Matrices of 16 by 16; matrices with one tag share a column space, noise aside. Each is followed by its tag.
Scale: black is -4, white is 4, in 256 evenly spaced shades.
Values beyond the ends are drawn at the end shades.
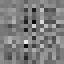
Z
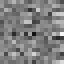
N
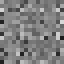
N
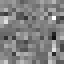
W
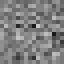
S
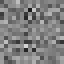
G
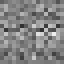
S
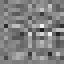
S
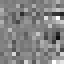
W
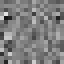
W
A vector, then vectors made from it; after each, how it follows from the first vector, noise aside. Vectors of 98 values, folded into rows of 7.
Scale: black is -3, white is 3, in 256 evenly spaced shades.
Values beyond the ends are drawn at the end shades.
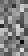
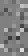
partly zeroed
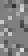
partly zeroed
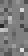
partly zeroed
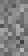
shrunk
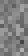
shrunk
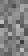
shrunk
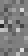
partly zeroed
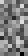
wrapped around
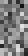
wrapped around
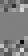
partly zeroed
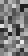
negated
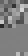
partly zeroed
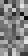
wrapped around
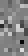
partly zeroed
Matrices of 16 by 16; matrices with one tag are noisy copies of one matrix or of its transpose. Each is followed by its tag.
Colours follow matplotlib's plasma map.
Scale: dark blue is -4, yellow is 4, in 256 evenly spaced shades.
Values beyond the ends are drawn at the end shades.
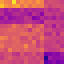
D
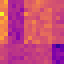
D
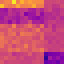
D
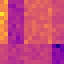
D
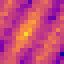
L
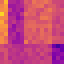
D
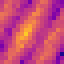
L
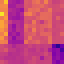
D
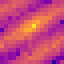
L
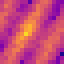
L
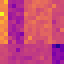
D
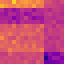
D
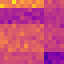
D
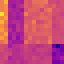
D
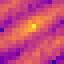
L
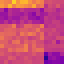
D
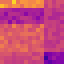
D
